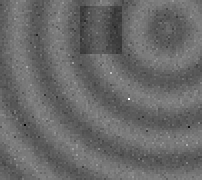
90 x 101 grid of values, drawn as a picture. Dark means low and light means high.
The ninth with the lowest average is the top middle. An odd patch, lower than its surroundings, sits in the top middle. Rings spread out from the top right. The halves do not mirror each other.
